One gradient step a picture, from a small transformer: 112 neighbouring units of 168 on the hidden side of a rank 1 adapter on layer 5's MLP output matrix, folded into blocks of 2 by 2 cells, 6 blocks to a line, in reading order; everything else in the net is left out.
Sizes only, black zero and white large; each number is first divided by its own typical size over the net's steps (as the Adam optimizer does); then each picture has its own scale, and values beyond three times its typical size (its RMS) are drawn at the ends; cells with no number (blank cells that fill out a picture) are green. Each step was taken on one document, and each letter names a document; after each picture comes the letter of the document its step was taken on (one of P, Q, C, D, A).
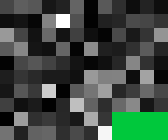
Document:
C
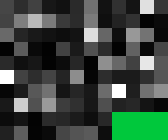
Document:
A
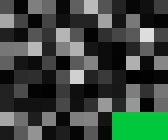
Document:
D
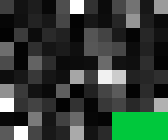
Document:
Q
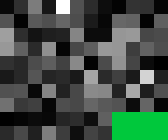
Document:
C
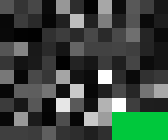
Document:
C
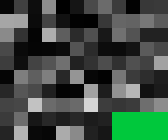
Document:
A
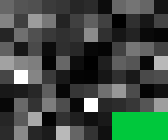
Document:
A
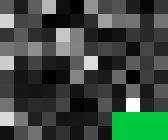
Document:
D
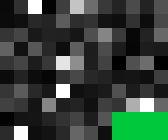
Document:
Q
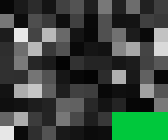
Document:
C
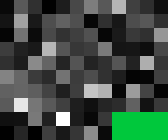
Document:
A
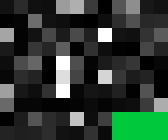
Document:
Q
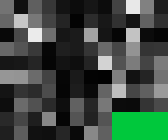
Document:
A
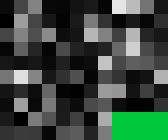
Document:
A
